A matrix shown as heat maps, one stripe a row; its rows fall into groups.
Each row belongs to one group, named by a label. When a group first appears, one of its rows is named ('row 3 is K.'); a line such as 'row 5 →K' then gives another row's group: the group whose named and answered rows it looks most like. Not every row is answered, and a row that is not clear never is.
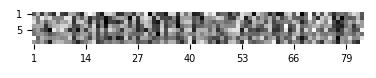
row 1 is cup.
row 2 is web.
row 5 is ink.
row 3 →web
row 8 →ink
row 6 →ink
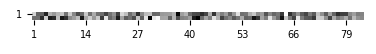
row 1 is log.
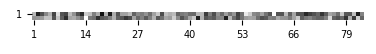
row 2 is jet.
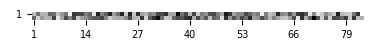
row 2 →jet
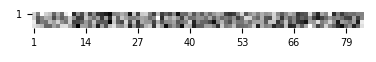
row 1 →web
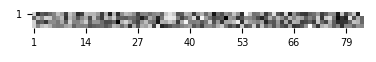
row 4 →web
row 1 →log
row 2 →jet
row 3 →log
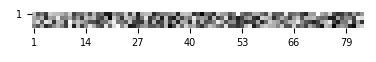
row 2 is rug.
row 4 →rug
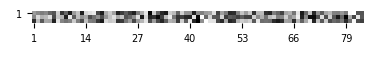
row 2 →jet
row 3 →cup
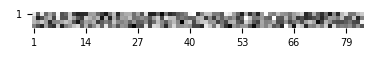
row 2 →log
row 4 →cup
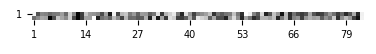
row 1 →log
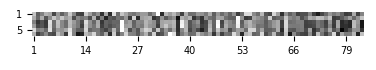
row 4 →log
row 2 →web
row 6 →log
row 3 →log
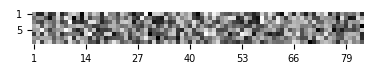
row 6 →cup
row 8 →jet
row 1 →cup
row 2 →rug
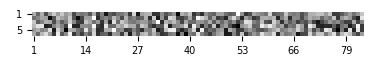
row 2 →ink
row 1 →web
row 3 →log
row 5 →jet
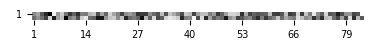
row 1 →ink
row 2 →jet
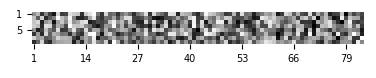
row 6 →cup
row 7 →ink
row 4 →jet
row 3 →jet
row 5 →cup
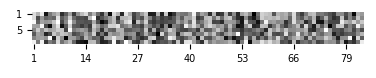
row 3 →rug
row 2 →rug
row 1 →rug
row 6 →ink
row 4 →rug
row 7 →jet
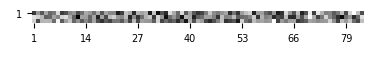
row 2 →ink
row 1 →cup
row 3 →web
